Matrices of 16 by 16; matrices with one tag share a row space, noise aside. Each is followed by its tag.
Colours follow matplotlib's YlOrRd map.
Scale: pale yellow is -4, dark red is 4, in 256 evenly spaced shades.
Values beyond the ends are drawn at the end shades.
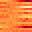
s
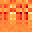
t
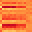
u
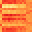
u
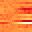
s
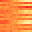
s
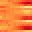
s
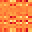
t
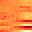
s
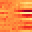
s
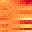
s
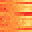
s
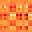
t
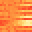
s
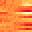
s
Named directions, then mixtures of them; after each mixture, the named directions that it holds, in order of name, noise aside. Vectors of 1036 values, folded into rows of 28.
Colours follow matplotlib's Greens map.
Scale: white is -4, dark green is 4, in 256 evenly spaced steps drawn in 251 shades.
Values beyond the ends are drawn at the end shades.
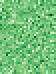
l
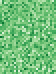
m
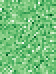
l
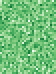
l, m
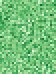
l, m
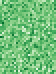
m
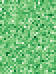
l, m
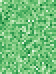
l, m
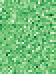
l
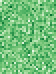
l, m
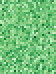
l, m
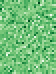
l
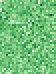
l, m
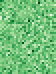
l, m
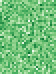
l, m
